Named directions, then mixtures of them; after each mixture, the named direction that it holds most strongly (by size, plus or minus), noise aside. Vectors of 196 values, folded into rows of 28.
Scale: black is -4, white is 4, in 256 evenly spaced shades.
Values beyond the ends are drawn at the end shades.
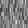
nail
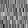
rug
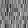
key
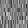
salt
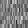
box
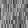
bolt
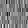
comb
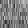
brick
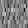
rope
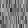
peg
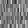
box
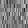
rope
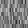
nail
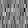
rope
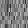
key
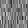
salt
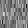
salt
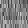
brick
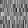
rug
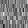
rug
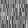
rug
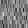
rug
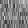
brick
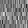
rug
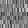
rug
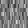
nail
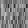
bolt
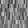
nail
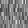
nail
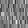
nail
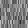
salt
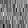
rug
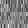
comb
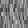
nail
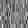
comb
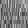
brick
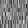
salt
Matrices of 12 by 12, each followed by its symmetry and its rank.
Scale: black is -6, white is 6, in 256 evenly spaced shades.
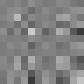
symmetric, rank two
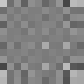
symmetric, rank two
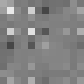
symmetric, rank two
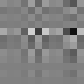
neither, rank one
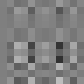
neither, rank one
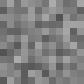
antisymmetric, full rank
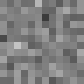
antisymmetric, full rank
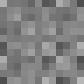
symmetric, rank two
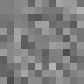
antisymmetric, full rank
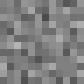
antisymmetric, full rank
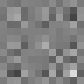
symmetric, rank two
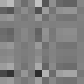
neither, rank one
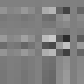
neither, rank one
